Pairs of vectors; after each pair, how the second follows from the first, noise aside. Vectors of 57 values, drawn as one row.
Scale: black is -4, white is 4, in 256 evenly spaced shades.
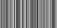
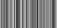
copied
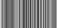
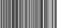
shuffled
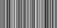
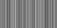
shrunk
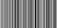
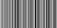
copied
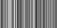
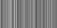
shrunk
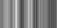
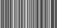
shuffled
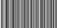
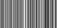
shuffled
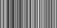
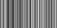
copied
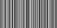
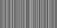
shrunk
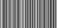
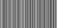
shrunk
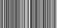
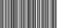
shuffled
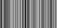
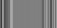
partly zeroed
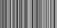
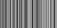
copied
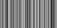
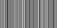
partly zeroed
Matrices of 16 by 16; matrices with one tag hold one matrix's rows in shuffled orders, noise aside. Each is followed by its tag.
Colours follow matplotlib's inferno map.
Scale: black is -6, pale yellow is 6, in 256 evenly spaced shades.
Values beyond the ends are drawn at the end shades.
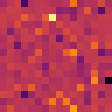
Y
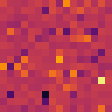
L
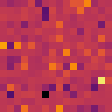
L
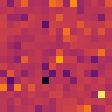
L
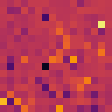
L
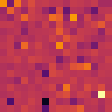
L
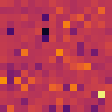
L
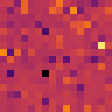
L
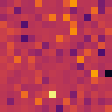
Y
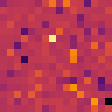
Y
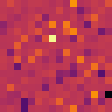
Y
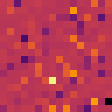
Y
